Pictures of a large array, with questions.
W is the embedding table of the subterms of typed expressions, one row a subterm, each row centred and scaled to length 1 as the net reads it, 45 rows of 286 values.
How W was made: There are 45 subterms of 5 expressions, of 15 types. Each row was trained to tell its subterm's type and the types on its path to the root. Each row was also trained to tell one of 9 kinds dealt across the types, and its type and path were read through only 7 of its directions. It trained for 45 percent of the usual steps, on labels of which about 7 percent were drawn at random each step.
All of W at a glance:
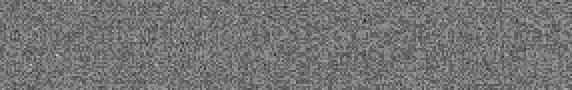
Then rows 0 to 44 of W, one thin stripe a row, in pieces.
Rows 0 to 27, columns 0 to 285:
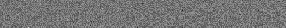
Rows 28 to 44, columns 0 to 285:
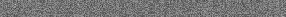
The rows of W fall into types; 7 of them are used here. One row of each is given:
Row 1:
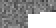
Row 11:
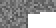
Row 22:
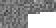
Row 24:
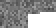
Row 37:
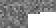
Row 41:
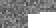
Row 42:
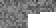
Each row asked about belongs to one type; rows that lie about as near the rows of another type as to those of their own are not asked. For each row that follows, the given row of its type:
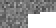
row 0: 24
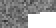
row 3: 41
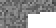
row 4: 42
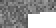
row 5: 41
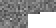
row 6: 22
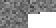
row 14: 1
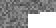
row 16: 24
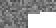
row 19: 11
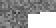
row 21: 1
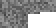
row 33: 1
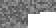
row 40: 41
